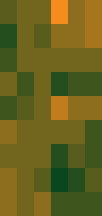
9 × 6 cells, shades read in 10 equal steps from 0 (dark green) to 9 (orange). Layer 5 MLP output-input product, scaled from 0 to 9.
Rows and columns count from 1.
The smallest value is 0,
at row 8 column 4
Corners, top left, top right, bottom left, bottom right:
3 6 5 2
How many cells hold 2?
10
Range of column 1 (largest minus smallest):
4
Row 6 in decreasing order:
5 4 4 4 4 2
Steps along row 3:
up same same same same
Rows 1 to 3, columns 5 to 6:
5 6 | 5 6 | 4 4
